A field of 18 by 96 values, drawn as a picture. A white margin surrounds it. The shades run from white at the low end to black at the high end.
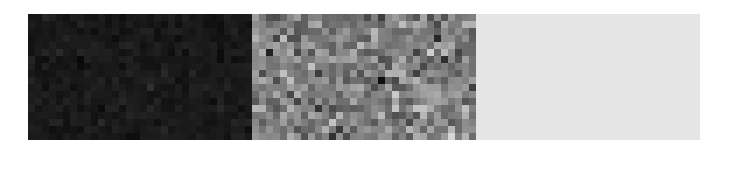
It is made of 1 by 3 panels. Panel 1,1: very high, fine-grained, faint in contrast. Panel 1,2: middling, fine-grained, strong in contrast. Panel 1,3: very low, flat.
